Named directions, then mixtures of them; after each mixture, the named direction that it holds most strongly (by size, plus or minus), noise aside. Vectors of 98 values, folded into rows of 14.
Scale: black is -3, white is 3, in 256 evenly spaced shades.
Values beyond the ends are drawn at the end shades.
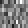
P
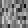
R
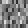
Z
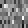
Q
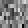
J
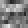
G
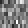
P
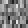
Z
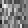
R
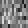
R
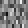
P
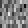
R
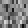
Z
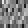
Z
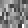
J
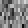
J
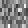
R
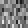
P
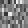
P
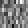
P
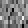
Z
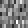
P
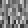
Z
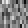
Z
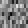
Z
